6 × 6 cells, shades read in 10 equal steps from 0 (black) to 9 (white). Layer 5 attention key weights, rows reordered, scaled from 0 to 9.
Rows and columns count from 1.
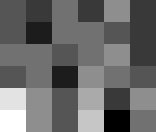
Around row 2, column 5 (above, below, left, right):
5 5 4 2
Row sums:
18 17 22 20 29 28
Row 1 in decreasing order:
5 4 3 2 2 2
